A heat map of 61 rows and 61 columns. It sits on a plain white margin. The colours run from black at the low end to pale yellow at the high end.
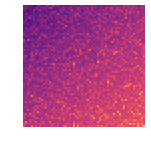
Stripes: none. Mirror symmetry: none. Slope: up to the bottom right. Histogram: bell-shaped.
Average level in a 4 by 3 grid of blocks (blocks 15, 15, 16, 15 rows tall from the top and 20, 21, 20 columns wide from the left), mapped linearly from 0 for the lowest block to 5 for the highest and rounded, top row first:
012 / 123 / 234 / 345
